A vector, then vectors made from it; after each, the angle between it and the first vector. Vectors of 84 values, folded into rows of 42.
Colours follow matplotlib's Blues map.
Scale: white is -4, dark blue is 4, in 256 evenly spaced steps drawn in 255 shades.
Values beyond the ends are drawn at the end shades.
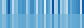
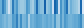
nearly opposite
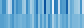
nearly opposite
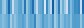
nearly parallel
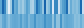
nearly opposite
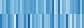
partly aligned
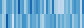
partly aligned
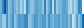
partly opposed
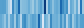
partly opposed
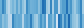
partly opposed
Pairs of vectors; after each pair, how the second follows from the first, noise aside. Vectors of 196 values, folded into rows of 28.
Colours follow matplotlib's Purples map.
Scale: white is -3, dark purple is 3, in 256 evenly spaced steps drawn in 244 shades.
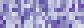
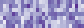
negated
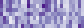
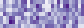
negated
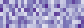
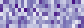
copied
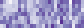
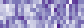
wrapped around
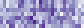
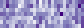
negated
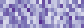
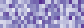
sign-scrambled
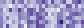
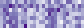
negated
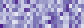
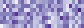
negated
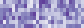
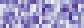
wrapped around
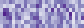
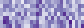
wrapped around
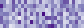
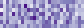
wrapped around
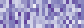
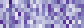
copied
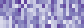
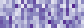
negated
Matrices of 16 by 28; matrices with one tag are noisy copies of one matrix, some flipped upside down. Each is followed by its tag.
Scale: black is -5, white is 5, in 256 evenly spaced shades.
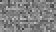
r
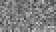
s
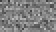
r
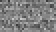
r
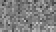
s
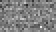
r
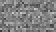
r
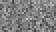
s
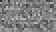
r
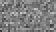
r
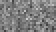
s
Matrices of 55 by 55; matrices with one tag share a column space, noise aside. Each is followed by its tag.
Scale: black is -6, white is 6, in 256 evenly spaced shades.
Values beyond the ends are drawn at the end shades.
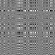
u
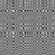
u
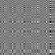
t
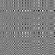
u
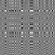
u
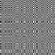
t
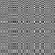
t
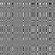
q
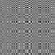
t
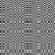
t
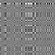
q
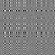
u
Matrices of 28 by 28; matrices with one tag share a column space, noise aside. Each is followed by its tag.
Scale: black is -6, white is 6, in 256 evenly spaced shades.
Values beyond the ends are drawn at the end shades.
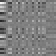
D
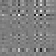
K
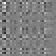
D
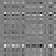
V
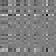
K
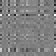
K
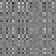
D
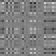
D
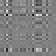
K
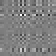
K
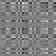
D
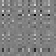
K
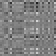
D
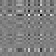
K
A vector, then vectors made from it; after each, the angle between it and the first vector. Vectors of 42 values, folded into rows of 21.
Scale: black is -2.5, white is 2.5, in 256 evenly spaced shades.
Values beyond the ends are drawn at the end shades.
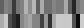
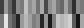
nearly parallel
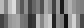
partly opposed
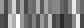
nearly opposite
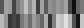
nearly parallel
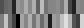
nearly parallel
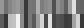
nearly opposite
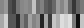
nearly parallel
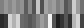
nearly opposite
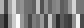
nearly opposite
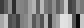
nearly parallel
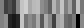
partly aligned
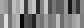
orthogonal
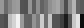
nearly opposite
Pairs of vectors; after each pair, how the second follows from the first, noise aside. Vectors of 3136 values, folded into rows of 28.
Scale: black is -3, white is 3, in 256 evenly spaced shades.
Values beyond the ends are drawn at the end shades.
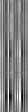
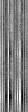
copied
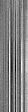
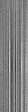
shrunk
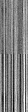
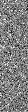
shuffled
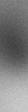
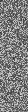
shuffled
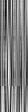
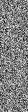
shuffled
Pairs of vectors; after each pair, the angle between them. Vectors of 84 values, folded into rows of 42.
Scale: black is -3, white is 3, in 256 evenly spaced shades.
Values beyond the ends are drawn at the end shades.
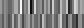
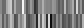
orthogonal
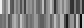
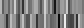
orthogonal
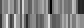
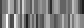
nearly parallel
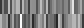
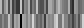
nearly opposite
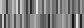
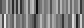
nearly opposite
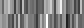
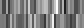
orthogonal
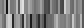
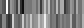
nearly opposite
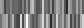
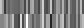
nearly parallel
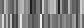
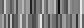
nearly parallel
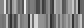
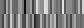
partly opposed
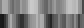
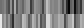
partly opposed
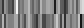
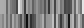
orthogonal
